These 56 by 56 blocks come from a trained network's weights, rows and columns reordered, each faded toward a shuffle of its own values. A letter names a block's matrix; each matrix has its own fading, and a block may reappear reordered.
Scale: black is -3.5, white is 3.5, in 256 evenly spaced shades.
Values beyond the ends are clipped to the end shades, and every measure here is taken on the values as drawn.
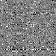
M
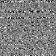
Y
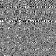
Y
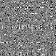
M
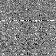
M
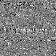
M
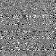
Y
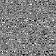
Y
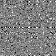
M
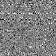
M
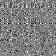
M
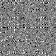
M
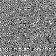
M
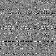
Y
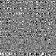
Y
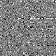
M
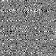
Y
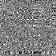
M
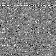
M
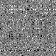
M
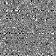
M
